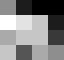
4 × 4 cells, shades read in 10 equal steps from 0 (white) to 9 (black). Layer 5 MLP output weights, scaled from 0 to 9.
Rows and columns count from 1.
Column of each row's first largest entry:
3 4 4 2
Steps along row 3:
down same up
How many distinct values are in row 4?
4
